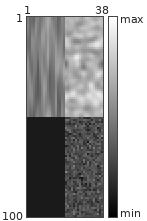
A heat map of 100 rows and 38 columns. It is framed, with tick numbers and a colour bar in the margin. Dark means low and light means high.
It is made of 2 by 2 panels. Panel 1,1: middling, streaked downward. Panel 1,2: high, blotchy. Panel 2,1: very low, flat. Panel 2,2: low, fine-grained.
